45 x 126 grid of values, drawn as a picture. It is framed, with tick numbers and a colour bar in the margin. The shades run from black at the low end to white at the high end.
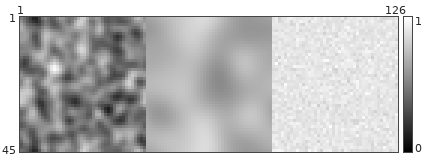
It is made of 1 by 3 panels. Panel 1,1: middling, blotchy, strong in contrast. Panel 1,2: high, smooth. Panel 1,3: very high, fine-grained, faint in contrast.
